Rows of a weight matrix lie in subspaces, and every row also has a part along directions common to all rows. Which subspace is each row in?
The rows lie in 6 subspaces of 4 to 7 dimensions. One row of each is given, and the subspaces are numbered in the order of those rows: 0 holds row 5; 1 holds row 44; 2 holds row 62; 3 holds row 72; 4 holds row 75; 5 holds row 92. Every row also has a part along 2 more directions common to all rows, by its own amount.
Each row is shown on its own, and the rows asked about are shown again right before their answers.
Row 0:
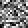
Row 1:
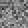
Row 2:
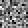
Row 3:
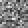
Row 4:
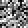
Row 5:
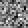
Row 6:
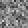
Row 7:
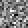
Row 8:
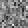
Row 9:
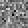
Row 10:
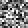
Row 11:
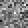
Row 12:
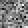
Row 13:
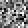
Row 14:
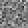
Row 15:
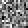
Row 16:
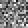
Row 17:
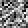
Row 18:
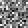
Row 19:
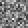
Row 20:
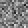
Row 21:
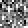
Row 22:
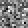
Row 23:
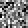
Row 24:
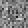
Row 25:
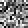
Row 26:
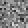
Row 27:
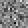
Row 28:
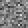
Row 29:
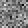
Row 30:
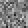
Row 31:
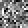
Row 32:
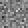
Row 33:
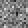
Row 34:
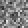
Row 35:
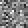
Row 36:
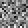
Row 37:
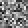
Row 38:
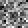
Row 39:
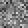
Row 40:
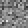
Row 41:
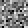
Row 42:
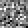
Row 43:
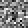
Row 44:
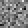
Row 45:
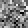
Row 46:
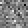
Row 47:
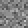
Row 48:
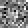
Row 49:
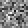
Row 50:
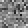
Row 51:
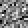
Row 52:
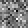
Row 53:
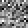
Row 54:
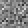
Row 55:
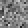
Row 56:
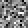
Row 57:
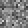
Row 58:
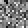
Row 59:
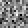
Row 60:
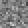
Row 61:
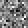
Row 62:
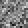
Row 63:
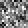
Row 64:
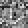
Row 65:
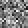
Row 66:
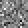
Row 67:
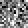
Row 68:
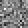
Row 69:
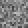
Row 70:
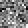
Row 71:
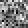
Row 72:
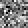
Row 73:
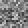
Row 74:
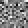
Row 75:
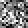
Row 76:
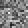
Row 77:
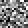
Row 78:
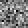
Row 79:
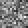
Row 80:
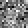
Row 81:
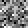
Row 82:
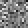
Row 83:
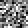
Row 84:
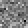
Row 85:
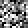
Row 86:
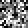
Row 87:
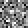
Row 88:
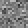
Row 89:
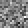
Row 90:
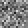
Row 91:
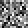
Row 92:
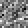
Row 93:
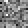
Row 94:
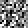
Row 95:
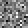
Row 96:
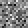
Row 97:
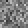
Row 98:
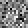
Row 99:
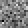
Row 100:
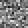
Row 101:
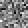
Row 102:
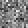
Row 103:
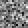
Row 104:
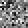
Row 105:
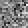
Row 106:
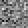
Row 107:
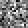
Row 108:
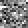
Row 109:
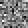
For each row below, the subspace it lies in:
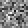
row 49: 0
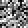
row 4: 5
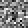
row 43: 1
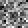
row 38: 4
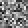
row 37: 0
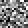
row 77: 1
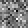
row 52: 3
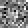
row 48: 4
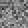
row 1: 5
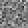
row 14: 3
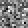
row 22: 2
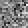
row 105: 5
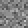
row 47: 2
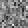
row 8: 3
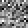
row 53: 5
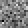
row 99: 1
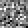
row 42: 4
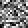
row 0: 2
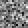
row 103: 3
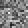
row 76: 2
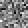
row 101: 5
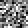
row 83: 0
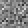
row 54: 1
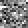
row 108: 4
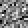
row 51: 5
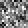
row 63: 3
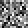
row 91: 1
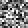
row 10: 2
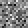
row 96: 3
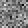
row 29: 0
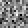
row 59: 1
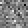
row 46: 4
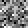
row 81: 0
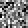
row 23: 5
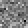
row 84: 2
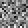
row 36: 5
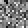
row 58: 4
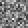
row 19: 0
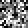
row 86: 0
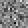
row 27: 0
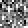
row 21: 2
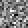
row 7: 1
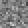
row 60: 2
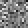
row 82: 4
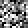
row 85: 2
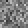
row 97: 1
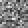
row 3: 4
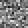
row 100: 4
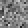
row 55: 3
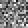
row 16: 3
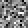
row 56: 1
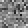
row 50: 5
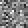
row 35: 4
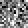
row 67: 1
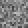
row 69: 2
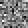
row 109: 4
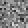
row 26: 0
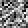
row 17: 5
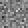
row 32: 4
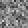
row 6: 3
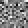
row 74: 4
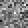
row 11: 5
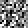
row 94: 1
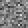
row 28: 5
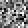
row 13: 1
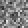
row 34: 4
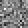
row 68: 5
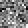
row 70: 2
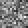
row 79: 0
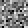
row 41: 4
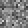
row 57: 3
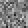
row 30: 5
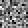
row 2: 1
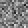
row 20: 5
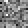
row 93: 4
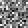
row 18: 2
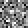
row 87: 5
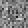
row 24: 2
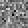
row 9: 1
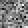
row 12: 0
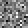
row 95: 0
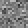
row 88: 1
